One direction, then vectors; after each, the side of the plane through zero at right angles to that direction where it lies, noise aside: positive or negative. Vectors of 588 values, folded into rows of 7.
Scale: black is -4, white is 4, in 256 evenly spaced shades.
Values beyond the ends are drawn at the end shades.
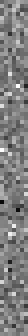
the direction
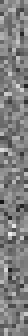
positive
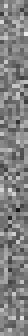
positive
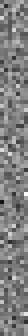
positive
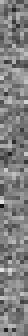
negative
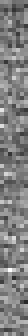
negative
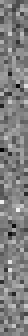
negative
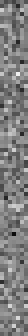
negative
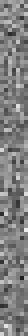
positive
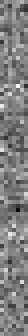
positive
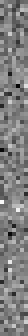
negative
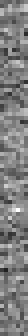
negative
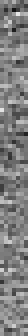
negative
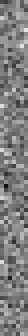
positive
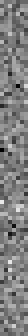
negative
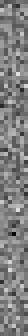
negative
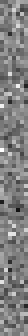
positive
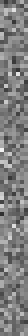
positive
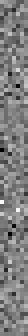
negative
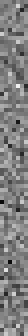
positive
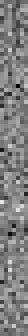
negative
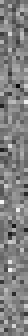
negative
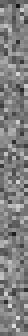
negative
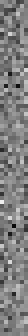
negative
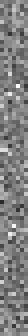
positive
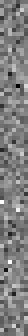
negative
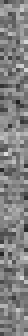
negative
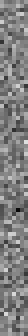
positive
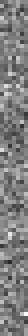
positive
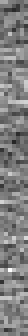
negative
